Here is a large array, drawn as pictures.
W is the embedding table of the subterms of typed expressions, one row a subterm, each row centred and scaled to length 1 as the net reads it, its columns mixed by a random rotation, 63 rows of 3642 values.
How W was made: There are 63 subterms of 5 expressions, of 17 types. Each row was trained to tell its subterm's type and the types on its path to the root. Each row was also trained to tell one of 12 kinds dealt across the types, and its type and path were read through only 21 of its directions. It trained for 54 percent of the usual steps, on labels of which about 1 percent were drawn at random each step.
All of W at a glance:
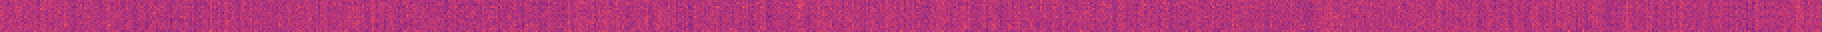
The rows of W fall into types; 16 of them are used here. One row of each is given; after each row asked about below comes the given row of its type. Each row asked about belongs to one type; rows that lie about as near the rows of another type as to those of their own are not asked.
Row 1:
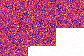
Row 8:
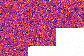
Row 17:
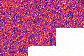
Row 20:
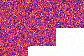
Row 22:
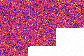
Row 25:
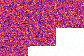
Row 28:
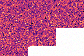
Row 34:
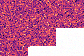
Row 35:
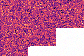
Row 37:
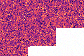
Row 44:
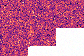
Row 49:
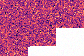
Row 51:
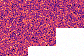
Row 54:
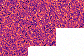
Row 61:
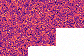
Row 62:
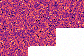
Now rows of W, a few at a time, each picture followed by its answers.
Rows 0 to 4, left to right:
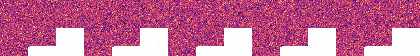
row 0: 61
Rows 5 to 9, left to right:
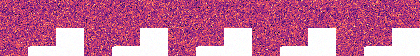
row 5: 54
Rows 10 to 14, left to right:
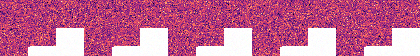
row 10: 17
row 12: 35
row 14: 35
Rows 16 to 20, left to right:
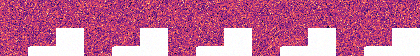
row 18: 1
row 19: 54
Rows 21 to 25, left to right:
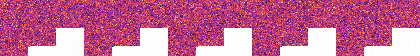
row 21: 25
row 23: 49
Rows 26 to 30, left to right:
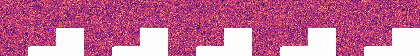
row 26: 44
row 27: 61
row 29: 49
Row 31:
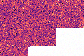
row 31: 22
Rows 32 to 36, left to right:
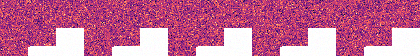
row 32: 37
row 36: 54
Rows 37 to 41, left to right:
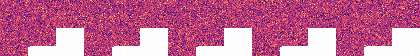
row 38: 28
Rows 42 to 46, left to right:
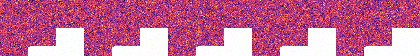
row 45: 1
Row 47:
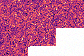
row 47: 44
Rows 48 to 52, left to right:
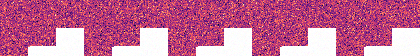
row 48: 17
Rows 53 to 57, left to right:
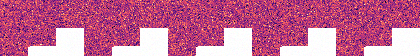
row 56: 37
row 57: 37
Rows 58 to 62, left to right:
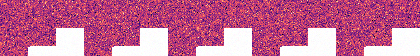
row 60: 35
